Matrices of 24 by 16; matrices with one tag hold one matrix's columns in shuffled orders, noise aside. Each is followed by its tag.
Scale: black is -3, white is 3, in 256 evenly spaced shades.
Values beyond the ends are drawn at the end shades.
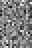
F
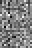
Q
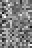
Q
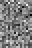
F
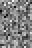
F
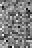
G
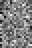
Q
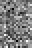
G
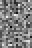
Q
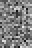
G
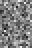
F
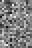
Q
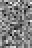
F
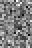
F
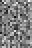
F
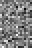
G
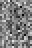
F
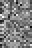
Q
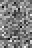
G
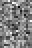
F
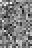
F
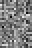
Q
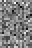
F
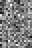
Q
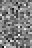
G
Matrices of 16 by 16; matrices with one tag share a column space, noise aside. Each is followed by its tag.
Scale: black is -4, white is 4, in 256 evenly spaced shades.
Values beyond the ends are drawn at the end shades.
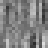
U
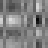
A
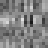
A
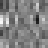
A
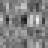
A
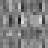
A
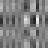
A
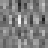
A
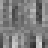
U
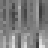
U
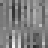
U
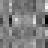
A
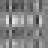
A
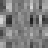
A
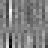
U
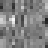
A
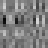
A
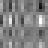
A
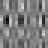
A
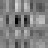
A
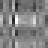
A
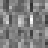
A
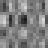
A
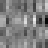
A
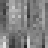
U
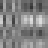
A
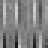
U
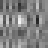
A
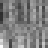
U
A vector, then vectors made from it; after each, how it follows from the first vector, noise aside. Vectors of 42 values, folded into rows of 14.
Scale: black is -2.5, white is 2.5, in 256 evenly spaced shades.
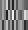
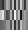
reversed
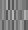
shrunk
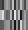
reversed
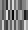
negated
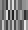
negated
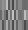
shrunk
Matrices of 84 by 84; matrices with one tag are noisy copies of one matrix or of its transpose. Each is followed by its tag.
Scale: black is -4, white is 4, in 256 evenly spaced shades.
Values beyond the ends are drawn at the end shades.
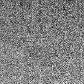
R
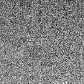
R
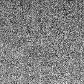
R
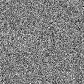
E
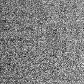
R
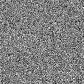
E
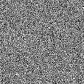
E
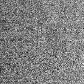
R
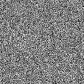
E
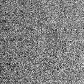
R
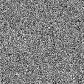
E
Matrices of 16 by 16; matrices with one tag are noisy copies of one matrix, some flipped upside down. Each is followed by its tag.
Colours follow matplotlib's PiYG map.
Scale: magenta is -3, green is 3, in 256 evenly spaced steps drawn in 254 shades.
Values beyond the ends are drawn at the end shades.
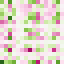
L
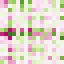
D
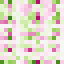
L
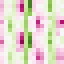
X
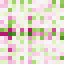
D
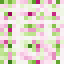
L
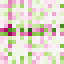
D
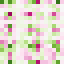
L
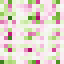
L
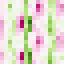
X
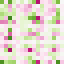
L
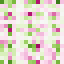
L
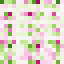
L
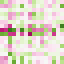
D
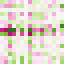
D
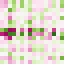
D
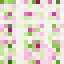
L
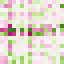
D
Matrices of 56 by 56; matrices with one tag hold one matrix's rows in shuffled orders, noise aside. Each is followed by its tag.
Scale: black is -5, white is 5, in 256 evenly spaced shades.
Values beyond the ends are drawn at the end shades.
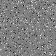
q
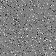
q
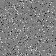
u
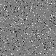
q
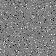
q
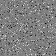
u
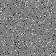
q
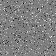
q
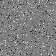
u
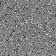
q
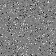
u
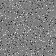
u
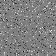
q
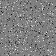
u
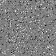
u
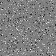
u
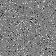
u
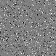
q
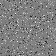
u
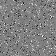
q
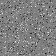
u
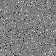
q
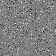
u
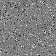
q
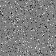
u
